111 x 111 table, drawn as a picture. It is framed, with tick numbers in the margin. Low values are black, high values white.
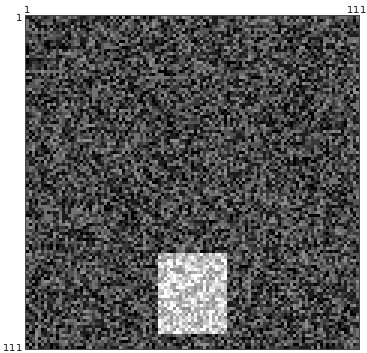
No regular stripes run through it. An odd patch, higher than its surroundings, sits in the bottom middle. The ninth with the highest average is the bottom middle. Overall the values sit about 30% of the way up the scale.
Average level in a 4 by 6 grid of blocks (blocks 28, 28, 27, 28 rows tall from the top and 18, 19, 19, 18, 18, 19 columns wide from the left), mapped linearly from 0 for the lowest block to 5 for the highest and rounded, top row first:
0 0 0 0 0 0
0 0 0 0 0 0
0 0 1 1 1 0
0 0 5 5 0 0
